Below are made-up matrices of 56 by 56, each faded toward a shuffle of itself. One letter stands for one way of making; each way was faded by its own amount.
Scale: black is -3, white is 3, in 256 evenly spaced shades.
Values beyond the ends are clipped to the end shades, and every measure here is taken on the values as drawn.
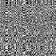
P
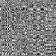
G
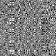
G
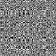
P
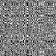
P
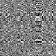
P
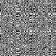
P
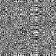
G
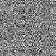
P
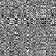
G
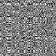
P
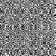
G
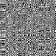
G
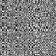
G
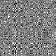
G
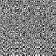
P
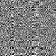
G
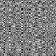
P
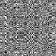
P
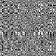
G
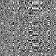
P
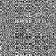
P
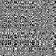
G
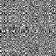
P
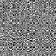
P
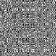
P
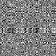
P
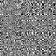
P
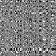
P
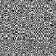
P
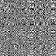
G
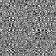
P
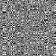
G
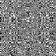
G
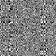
P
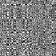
P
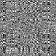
G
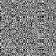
P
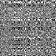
P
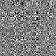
G
